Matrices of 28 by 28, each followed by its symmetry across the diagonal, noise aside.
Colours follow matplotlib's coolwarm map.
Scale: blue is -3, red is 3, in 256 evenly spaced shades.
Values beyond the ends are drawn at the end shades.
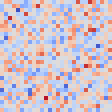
antisymmetric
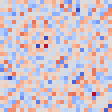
symmetric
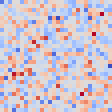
neither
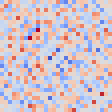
symmetric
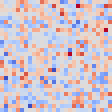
antisymmetric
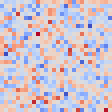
neither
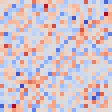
symmetric
